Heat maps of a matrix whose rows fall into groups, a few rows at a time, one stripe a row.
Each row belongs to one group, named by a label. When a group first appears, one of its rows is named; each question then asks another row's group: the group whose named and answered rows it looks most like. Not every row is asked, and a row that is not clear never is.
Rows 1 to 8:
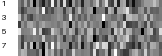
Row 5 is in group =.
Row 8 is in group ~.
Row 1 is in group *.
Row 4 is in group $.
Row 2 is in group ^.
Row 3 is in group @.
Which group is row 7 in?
*
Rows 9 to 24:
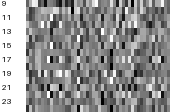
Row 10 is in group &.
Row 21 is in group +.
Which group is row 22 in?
=
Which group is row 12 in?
=
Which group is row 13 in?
~
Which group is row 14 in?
@
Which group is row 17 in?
=
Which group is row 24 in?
$
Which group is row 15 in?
^
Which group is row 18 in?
$
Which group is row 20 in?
@
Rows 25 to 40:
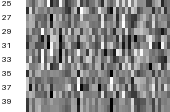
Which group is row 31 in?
+
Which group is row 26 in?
$
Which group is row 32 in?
&
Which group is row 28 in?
~
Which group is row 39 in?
$
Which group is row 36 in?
@
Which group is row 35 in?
$
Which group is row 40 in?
$
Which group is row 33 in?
&
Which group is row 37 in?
@
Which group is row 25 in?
=
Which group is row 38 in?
~
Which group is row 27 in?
~
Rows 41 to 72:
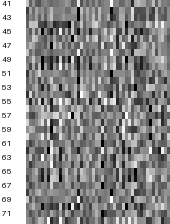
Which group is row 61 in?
^
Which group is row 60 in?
=
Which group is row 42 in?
$
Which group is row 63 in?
&
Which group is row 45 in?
*
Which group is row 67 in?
^
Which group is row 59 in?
~
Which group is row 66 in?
+
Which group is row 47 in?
~
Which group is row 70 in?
*
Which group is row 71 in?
^
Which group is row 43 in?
$
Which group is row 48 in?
@
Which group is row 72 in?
=
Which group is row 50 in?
*
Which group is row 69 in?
@
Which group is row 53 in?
+
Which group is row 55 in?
*
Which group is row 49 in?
*
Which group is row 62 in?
+
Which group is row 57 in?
&
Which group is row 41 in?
@
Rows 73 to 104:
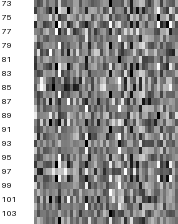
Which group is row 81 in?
$
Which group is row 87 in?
*
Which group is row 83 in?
^
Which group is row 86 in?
^
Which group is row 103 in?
^
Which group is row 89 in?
=
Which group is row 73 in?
^
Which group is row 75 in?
=
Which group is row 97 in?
&
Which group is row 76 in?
+
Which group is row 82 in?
+
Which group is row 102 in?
@
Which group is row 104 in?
~
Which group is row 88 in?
@
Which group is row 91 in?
^
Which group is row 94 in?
@
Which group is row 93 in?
$
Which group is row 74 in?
+
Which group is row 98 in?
+
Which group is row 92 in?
@
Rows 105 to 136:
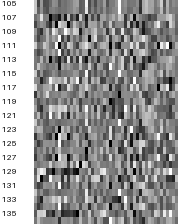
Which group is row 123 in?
~
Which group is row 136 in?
~
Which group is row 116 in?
&
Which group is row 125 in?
^
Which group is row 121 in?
&
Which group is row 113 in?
*
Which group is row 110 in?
^
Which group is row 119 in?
^
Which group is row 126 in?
$
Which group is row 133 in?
&
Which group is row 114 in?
~
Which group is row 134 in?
^
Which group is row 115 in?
@
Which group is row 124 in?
+
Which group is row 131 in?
^
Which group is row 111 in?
=
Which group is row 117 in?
=
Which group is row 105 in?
@
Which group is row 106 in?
@
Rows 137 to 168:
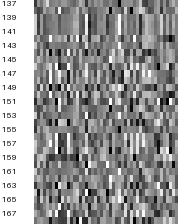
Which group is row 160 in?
$
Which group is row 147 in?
&
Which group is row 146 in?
=
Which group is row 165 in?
*
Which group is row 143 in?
@
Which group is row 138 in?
^
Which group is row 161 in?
@
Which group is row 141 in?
@
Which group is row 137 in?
$
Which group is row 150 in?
&
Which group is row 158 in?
=
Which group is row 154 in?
+
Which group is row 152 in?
^
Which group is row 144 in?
*
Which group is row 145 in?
~
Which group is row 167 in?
=
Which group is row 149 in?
*
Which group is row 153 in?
@
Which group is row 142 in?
&
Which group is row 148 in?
&
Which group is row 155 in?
$
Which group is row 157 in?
=
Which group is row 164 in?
@
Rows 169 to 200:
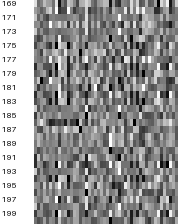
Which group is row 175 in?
+
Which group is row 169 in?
=
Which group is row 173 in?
@
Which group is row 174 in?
^
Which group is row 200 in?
^
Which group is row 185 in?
$
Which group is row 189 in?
~
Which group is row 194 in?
+
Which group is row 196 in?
$
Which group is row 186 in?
*
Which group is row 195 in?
&
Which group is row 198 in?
@
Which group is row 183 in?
+
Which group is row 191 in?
$
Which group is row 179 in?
+
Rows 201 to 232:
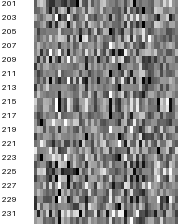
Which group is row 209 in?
*
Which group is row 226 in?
+
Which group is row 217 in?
^
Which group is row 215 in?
=
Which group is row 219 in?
~
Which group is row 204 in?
+
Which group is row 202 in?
+
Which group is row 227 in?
&
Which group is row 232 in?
~
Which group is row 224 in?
+
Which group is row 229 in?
+
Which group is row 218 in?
&
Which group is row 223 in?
&
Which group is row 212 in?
*
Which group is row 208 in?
&
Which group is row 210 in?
$
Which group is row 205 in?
^
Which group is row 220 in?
$
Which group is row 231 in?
*
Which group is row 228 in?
~
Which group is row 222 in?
=
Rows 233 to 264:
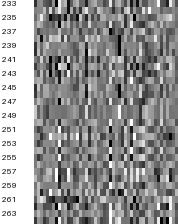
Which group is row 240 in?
$
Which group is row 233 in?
+
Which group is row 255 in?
^
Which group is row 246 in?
$
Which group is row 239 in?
$
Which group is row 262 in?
+
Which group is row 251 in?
^
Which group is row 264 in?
+
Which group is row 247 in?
~
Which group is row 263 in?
~
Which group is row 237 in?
^
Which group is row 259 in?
~
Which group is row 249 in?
@
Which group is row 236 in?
~
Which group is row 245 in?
$
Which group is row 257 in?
=
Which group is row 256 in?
~
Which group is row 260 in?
&
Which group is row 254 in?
~
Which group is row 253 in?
^
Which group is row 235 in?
*
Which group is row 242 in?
+
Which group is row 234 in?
&
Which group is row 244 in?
~
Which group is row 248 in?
@
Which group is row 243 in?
*
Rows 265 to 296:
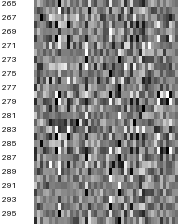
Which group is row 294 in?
^
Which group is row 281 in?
@
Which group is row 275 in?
^
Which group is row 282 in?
*
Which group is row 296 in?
$
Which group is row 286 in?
+
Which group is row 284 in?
+
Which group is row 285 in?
&
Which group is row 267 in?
&
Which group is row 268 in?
+
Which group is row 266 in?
^
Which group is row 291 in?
@
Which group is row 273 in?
$
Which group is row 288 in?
&
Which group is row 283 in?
=
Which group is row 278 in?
=
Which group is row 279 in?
+
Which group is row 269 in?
~
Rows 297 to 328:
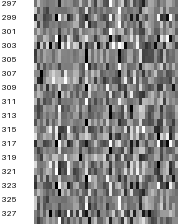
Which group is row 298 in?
@
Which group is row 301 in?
~
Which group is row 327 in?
*
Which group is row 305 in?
$
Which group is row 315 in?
=
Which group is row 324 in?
~
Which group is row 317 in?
+
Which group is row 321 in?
=
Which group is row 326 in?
@
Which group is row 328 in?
^
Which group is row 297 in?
~
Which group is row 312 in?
^
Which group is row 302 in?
=
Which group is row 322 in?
$
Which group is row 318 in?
^
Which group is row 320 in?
=
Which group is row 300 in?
@
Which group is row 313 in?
^
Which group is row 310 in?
~
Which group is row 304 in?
$
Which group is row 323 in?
+
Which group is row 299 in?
+
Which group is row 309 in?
$
